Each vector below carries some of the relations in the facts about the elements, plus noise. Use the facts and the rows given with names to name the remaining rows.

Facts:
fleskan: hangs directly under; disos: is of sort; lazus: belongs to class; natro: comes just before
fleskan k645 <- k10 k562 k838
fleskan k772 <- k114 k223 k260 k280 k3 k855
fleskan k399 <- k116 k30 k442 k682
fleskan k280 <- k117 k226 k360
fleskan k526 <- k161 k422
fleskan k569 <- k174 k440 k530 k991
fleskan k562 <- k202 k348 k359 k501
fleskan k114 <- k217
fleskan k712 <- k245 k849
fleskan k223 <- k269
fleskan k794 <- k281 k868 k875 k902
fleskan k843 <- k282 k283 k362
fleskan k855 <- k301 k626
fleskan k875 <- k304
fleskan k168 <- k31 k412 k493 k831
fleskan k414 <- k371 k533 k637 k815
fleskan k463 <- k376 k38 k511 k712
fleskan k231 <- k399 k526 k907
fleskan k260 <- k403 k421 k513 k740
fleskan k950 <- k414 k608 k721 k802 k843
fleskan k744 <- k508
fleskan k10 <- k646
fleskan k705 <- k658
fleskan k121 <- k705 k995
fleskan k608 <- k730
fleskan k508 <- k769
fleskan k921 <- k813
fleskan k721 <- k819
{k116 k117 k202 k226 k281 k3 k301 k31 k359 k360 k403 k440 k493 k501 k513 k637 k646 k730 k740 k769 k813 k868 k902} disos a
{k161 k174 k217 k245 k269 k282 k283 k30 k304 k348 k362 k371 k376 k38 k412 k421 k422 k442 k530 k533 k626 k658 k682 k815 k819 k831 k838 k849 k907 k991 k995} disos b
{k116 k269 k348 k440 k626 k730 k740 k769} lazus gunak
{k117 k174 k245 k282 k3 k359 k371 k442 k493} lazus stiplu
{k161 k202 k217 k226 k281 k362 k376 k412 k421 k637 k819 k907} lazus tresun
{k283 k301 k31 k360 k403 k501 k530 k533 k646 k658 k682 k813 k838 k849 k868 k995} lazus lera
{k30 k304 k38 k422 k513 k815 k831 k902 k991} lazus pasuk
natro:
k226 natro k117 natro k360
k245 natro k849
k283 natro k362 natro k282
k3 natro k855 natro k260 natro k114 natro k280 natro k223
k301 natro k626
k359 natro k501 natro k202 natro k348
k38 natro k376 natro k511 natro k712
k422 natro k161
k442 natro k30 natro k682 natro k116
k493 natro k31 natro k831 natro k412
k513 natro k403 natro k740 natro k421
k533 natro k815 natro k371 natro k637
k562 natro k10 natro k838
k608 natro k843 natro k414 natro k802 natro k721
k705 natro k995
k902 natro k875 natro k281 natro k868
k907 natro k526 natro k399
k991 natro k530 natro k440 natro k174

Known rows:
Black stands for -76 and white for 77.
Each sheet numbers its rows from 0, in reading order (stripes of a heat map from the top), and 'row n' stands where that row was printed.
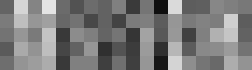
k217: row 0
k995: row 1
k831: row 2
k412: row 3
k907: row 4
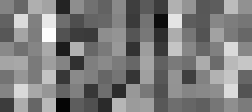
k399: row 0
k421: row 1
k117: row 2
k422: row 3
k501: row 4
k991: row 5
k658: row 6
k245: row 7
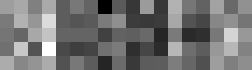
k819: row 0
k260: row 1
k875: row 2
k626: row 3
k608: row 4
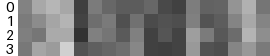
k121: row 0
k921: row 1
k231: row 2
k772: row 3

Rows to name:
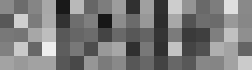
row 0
k30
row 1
k376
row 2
k794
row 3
k513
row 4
k562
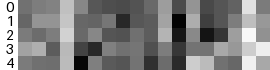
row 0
k868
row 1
k281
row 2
k304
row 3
k348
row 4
k116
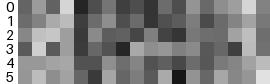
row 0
k440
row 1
k508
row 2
k705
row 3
k849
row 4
k10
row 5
k202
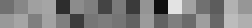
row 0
k161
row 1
k646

